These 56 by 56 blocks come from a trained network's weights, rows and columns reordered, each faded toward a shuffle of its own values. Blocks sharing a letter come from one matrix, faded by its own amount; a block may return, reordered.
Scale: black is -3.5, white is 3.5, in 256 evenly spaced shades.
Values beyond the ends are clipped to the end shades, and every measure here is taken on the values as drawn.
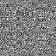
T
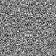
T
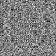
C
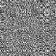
T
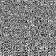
T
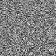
C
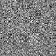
T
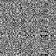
T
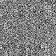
C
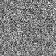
C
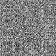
C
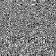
T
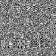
T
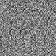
C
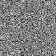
T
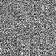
C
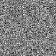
T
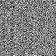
C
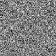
C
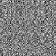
T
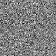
T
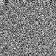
C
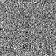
C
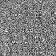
C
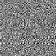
T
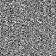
C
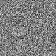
C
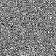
T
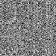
C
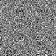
T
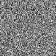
C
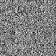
C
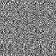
T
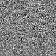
C
